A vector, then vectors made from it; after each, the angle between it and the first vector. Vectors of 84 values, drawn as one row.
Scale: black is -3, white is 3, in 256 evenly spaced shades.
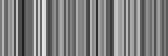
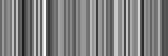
nearly parallel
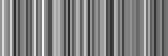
partly aligned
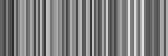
partly opposed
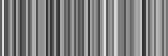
partly aligned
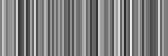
partly aligned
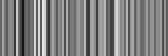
nearly parallel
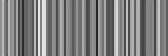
nearly parallel
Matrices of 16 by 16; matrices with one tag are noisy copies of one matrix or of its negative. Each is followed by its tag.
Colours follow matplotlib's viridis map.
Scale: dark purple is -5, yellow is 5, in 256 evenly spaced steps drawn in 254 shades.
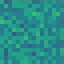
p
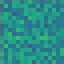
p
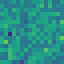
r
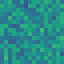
p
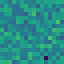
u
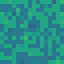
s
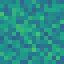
u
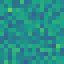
p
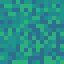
r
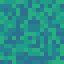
s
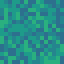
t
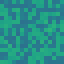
r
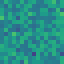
t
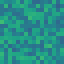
p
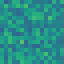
p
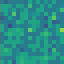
s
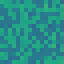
r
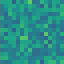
r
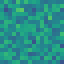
u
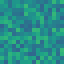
p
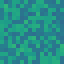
t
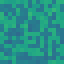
s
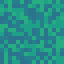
p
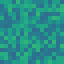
r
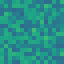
p
